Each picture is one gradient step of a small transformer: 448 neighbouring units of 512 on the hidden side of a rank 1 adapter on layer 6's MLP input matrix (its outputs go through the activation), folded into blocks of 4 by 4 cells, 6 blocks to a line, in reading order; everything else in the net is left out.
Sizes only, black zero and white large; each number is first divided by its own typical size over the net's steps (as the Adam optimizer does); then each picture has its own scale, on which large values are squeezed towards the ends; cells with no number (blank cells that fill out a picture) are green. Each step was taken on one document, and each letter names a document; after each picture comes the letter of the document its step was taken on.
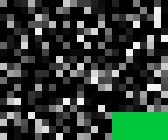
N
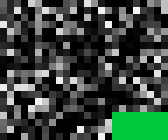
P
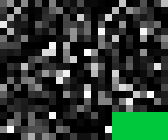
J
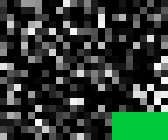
N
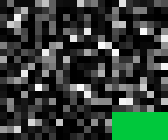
J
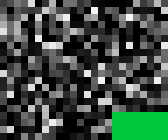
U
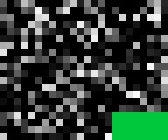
N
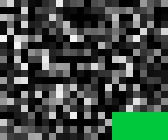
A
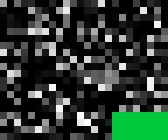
N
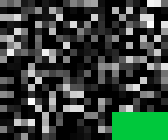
U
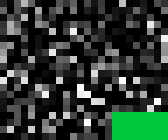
J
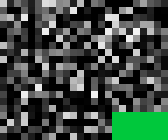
A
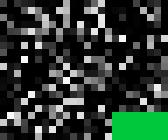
N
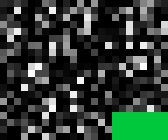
U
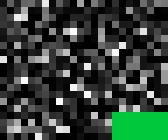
J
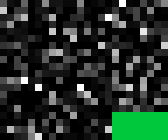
J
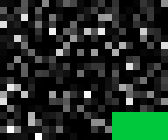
J
